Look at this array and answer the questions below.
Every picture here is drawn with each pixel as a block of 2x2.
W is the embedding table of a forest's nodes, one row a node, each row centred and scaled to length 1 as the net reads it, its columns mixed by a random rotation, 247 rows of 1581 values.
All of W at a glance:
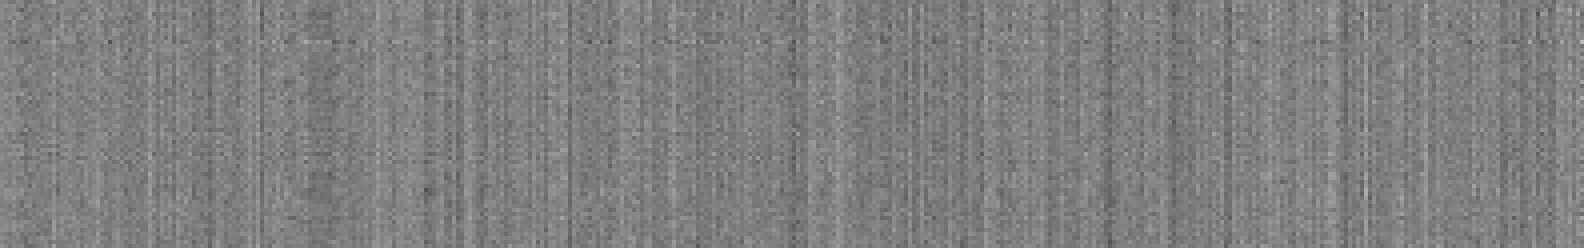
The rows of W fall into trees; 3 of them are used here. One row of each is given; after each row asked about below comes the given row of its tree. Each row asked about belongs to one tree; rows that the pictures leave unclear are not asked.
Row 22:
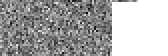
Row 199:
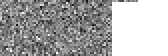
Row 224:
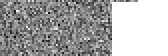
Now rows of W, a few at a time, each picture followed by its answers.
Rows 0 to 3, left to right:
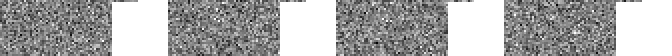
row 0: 224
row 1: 22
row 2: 22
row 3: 199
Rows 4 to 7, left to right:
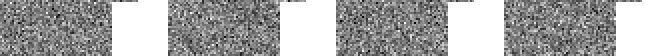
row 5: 199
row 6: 224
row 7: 22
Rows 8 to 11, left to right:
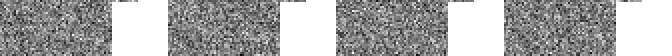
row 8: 224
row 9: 199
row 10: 22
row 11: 199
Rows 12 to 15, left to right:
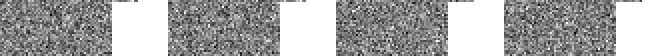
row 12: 224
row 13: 224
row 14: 224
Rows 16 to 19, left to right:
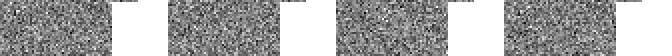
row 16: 224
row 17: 224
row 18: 22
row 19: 224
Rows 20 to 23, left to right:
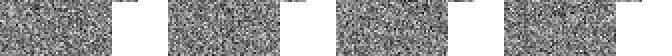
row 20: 199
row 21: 199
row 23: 224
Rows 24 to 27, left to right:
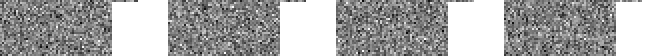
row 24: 224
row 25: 199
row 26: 224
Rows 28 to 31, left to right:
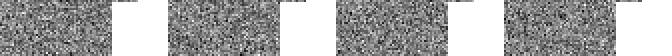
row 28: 199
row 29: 199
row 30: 224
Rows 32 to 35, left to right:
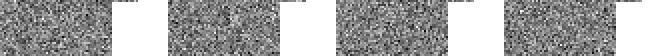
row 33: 224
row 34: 22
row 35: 224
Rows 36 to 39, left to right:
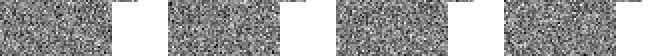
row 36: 224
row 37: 224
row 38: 224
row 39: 22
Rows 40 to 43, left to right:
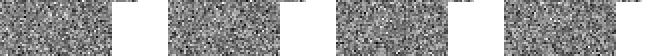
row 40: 22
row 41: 22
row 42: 22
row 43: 22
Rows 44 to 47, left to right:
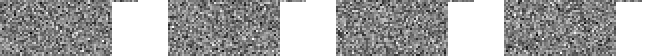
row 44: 224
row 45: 199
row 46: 22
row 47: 199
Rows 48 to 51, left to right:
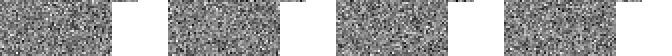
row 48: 22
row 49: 22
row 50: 199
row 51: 199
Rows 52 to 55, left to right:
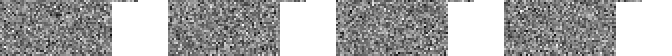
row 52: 224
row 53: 199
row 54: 22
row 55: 224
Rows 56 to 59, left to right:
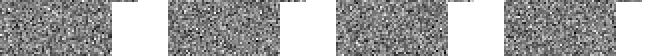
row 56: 22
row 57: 224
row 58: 22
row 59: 224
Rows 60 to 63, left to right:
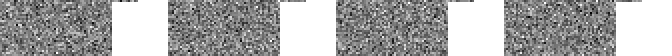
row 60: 199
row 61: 224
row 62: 224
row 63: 22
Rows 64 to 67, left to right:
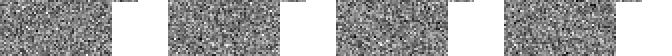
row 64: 224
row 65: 199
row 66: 199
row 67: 22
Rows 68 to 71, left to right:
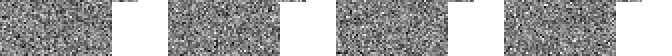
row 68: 199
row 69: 224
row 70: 224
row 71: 199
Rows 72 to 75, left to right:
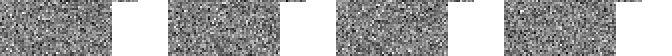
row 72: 199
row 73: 22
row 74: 199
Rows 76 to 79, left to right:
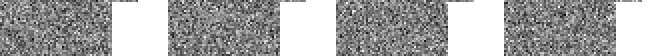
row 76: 199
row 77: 22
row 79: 224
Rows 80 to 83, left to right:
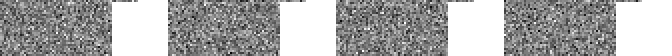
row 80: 224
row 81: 22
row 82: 224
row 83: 22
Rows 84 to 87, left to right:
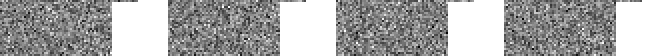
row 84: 22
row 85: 224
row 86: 22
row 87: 199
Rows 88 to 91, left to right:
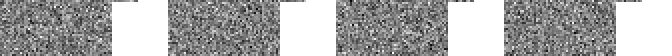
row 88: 224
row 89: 22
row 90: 199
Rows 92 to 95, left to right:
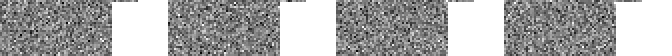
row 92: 224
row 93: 199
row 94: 224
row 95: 224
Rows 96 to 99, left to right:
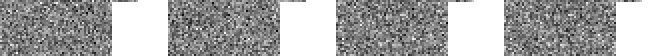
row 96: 22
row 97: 224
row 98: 199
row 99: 199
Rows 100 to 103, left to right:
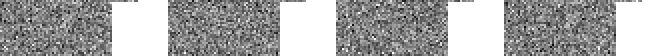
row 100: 224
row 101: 22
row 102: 199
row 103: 224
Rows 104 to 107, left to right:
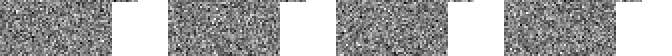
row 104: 224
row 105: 22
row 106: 22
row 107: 199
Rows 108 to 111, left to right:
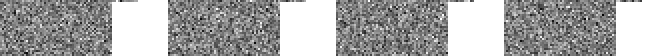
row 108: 224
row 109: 22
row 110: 224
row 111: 199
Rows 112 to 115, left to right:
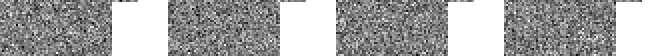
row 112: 199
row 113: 224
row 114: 22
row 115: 199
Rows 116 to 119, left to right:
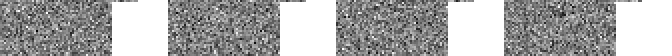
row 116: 224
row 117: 22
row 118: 199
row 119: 224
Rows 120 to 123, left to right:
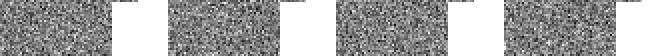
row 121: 22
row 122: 224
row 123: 199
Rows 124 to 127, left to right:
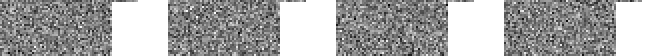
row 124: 22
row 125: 224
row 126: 199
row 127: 224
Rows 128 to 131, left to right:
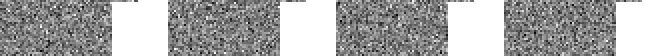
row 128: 224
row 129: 199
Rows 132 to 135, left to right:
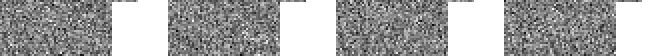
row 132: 22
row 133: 199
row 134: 22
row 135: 22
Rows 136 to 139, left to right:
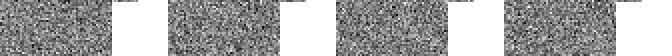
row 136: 199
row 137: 22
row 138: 224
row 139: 224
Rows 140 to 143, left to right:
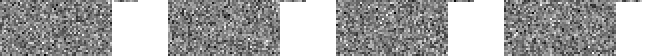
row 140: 199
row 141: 224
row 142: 22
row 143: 22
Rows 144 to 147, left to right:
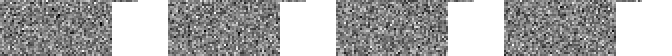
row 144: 224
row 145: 224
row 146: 22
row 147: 224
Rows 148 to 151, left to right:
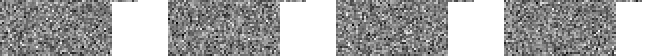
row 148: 22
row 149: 224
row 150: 199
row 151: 22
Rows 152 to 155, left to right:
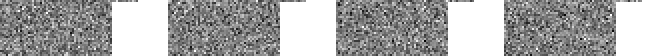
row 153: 224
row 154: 224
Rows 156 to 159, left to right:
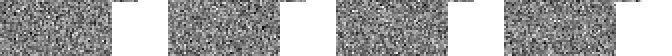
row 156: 224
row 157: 22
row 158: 22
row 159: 22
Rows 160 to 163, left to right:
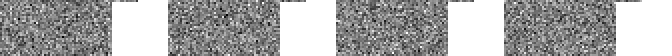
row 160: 199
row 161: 224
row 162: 199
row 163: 224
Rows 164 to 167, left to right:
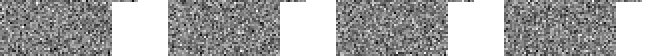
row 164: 22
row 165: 199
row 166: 22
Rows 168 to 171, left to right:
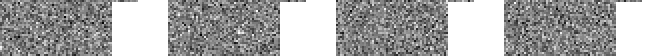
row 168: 199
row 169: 199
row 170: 22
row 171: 224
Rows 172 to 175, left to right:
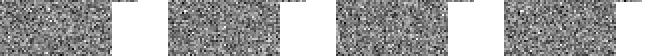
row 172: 22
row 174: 224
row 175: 224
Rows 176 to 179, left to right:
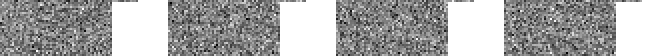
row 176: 199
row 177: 224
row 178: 224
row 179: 22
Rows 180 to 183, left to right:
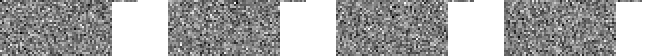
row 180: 22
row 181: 199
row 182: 224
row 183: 224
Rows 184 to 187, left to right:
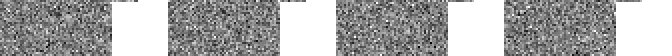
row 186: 22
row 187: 224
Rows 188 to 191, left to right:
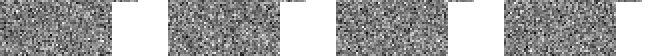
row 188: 224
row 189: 199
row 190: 224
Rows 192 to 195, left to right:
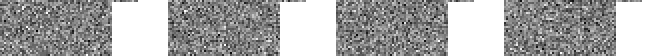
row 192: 224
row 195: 199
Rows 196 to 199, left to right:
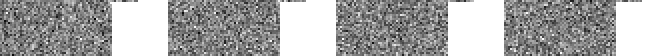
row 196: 224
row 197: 224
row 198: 199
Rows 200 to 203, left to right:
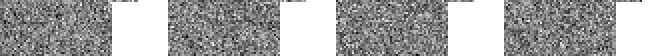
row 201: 199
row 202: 22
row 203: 199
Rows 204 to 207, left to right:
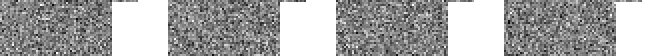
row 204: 199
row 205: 199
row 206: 22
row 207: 224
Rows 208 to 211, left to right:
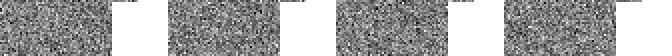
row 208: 22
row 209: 22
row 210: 199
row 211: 224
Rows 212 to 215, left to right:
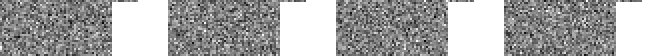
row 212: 199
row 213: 199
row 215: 22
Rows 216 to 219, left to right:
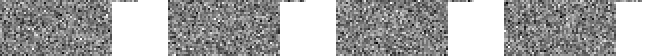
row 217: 22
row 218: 22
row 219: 224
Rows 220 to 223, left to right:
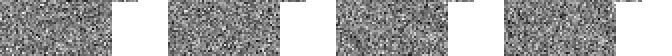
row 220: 199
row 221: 224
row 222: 199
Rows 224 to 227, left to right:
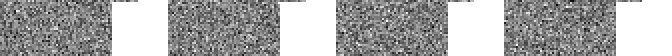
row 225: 224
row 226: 22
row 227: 199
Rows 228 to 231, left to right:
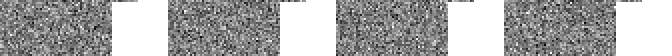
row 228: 22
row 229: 224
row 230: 224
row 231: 199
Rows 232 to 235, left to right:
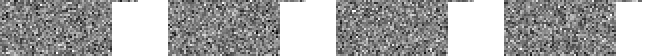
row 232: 199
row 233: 22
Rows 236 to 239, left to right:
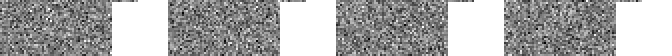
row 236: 22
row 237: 224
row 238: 199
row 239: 22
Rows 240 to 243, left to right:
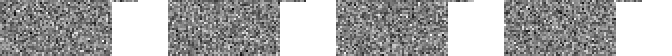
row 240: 224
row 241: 199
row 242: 199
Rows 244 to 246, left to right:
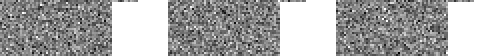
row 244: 199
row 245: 224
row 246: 22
